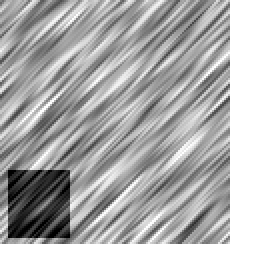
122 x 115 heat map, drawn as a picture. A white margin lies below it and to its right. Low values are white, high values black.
Odd patch: higher, in the bottom left. Mirror symmetry: none. Grain: diagonal, up to the right. Average level on the scale: 40%. Ninth with the highest average: bottom left.
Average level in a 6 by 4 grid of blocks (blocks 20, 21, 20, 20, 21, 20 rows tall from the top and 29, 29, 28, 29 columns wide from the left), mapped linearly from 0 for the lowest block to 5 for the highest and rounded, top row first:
1 0 1 1
1 0 1 1
1 1 1 1
1 1 1 0
5 2 1 1
5 2 0 1
